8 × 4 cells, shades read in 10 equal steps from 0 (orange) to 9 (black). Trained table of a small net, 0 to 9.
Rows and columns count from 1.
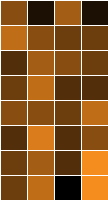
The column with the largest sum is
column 3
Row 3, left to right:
6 3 4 5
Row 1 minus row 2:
2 4 -2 3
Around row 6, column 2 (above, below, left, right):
4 3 6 6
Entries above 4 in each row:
2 2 2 3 1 2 2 2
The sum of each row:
23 16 18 19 15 17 14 16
